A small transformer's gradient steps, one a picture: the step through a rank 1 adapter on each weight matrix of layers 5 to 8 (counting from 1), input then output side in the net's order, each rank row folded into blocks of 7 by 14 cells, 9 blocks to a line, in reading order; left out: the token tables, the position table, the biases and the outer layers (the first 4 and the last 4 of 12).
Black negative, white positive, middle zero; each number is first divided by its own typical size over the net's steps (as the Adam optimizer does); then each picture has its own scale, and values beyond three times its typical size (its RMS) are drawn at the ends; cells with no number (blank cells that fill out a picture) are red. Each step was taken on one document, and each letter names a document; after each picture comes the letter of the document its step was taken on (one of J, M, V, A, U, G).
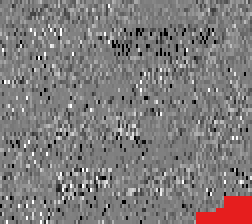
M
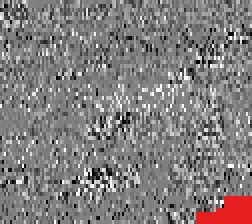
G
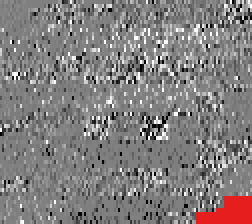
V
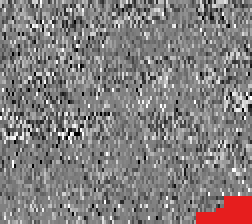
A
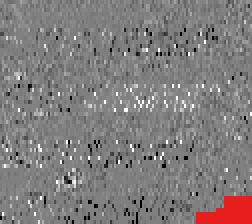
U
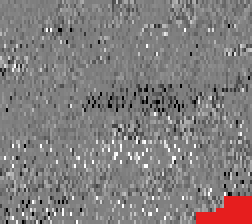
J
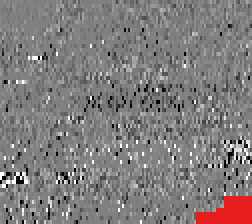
J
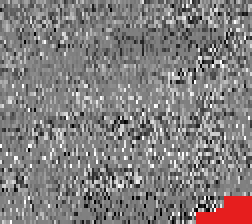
G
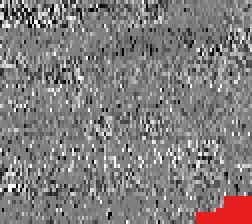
G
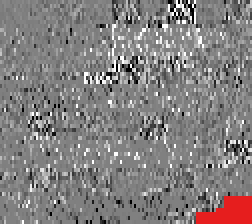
V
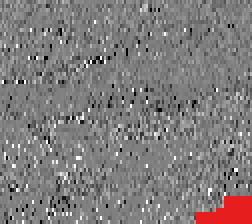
J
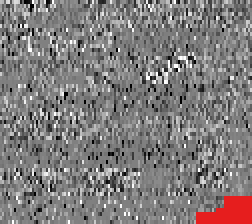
A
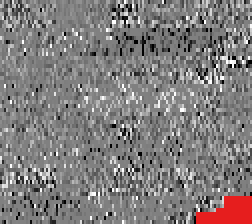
G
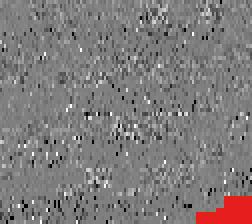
M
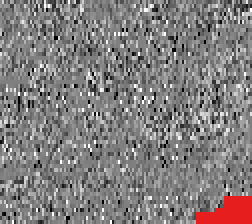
A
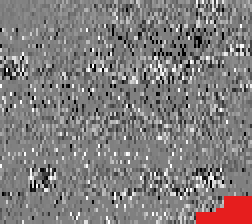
V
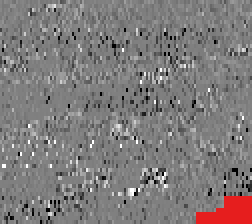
M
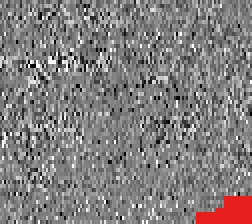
A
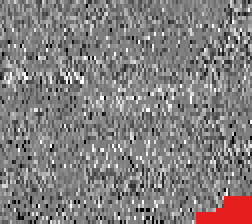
G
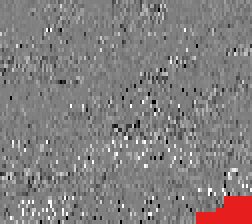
J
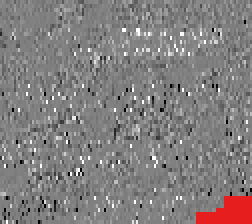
U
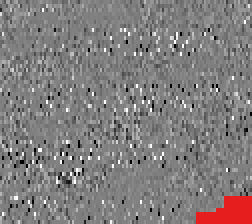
U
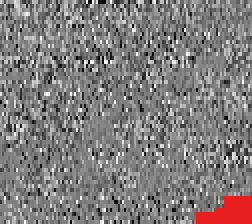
A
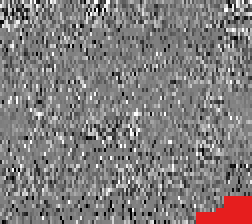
G
